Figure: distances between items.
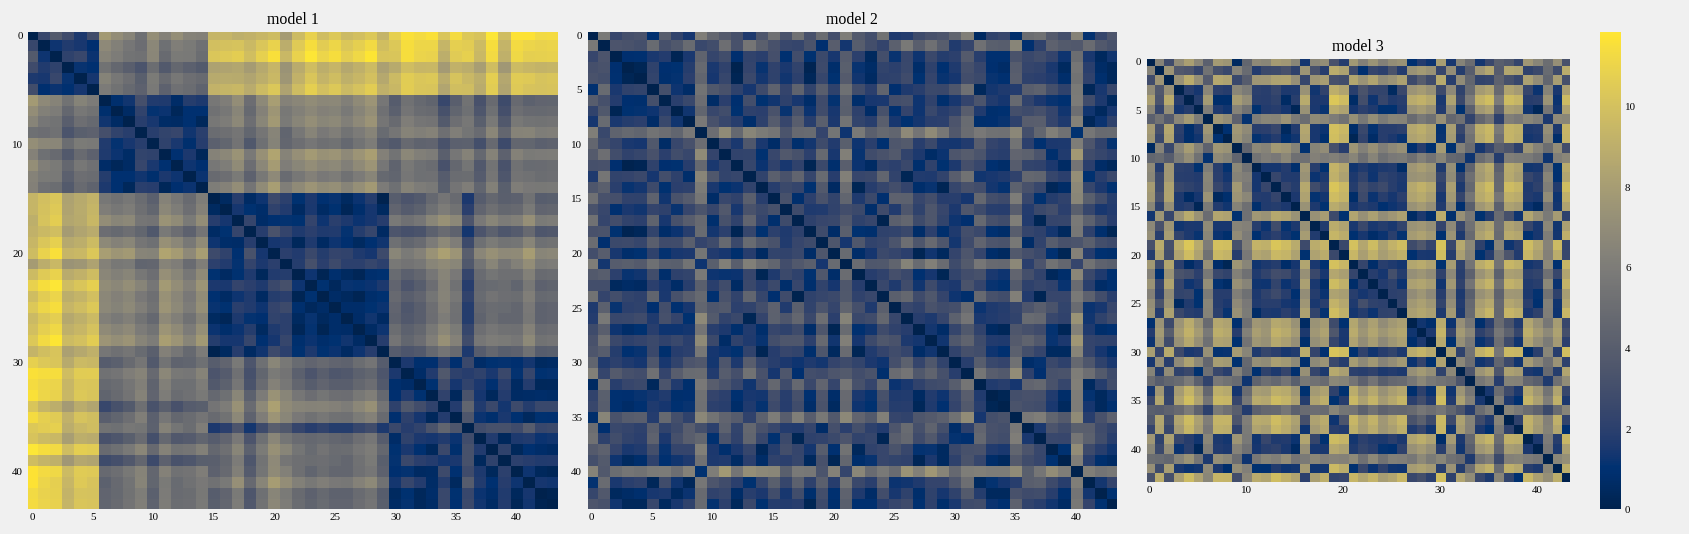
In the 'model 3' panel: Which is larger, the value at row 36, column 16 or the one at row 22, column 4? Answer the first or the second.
the first
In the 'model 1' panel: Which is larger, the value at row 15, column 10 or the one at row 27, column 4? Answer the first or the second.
the second
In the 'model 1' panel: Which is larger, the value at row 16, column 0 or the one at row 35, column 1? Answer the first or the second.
the second
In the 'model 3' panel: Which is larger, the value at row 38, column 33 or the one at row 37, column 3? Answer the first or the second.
the second
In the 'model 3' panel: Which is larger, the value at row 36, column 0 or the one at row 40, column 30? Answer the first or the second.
the first
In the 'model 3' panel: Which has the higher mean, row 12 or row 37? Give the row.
37
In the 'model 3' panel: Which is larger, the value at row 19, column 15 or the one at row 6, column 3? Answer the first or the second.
the first
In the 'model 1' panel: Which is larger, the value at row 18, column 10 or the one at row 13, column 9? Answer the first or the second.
the first
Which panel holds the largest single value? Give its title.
model 1
